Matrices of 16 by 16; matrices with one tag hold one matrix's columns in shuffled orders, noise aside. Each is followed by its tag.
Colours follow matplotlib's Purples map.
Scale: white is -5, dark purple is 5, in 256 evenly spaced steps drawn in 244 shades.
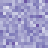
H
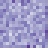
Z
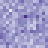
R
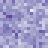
R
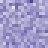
H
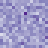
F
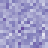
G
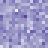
R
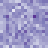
R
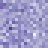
G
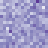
H
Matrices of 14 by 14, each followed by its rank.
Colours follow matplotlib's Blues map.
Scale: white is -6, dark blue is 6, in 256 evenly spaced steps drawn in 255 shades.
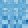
two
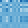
one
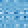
two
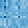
two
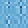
two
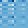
one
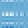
one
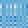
one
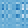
one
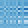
one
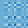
one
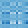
one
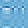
one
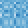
two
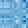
two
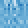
two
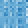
two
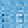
two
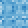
two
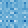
two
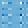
one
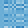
one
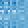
two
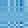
one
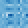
two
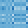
one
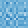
two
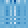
one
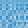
two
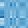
one
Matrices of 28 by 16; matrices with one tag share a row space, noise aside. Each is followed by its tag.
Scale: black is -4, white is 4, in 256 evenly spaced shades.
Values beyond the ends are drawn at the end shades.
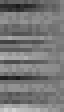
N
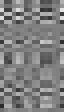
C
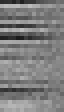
N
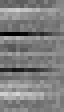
N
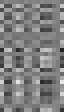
C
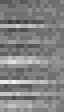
N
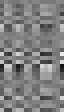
C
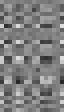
C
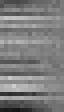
N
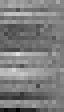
N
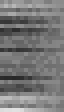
N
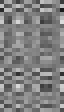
C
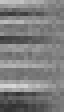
N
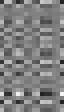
C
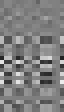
C
